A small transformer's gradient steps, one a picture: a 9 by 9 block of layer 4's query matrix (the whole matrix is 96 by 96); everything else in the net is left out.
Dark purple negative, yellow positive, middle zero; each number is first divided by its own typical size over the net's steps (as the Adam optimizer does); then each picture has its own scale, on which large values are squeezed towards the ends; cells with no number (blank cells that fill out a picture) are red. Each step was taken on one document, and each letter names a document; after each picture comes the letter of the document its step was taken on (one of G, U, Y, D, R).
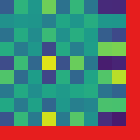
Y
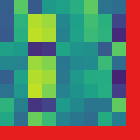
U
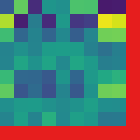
Y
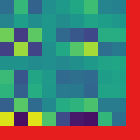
U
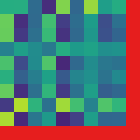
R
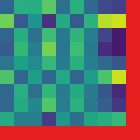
Y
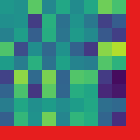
Y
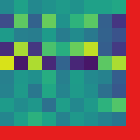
U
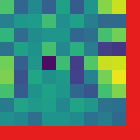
Y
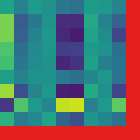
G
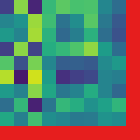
U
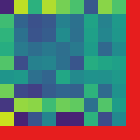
R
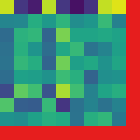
R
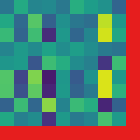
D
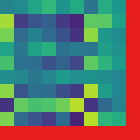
G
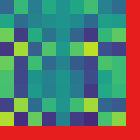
U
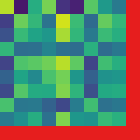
R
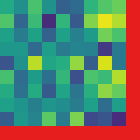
Y
